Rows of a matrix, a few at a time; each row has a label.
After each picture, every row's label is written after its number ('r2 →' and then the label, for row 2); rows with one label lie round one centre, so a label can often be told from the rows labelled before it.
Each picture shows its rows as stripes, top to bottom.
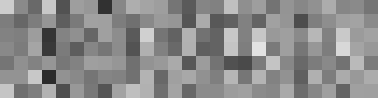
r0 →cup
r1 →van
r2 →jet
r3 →jet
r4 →van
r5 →jet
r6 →cup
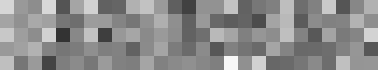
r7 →cup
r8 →van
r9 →cup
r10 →van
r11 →jet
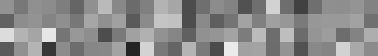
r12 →van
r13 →van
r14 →cup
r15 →jet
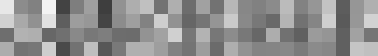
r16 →cup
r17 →cup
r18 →van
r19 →cup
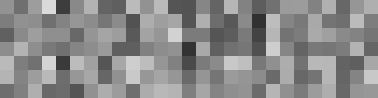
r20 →cup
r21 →van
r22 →van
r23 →van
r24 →cup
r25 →cup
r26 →van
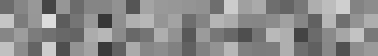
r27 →jet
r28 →cup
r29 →van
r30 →cup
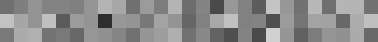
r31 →van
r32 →cup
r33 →van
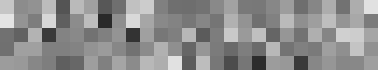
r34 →cup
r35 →cup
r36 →jet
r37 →van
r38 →van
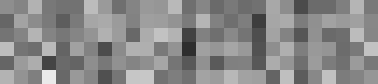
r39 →van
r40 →van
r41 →van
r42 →cup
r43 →van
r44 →cup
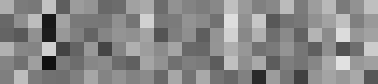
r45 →cup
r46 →jet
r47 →jet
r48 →cup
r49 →jet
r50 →van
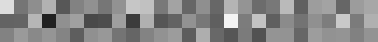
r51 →cup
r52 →jet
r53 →van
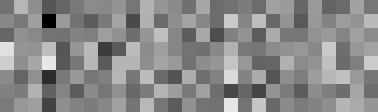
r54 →van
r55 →jet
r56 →van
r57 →cup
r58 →cup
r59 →jet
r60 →van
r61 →jet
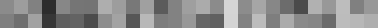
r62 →jet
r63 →jet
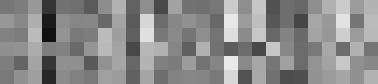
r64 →jet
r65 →jet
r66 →jet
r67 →van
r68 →jet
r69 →jet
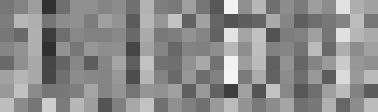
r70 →jet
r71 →van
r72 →jet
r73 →jet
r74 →jet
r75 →jet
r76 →van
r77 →cup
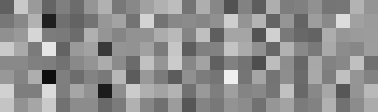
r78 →van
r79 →jet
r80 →van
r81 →cup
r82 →van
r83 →jet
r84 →cup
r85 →cup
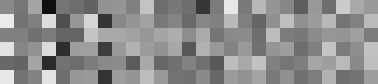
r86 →jet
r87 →cup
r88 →van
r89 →cup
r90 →jet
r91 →cup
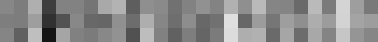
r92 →jet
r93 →jet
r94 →jet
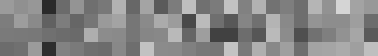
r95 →jet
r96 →van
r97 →van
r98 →jet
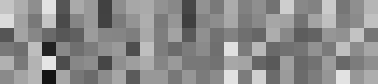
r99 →cup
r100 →cup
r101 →van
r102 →jet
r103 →cup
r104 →jet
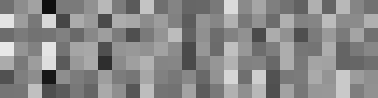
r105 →jet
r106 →cup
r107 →van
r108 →cup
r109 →cup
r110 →jet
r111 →jet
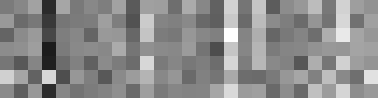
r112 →jet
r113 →jet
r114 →jet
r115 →jet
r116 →jet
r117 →cup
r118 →jet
